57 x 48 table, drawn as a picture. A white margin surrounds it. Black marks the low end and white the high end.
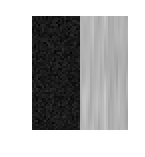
It is made of 1 by 2 panels. Panel 1,1: very low, fine-grained, faint in contrast. Panel 1,2: high, streaked downward, faint in contrast.
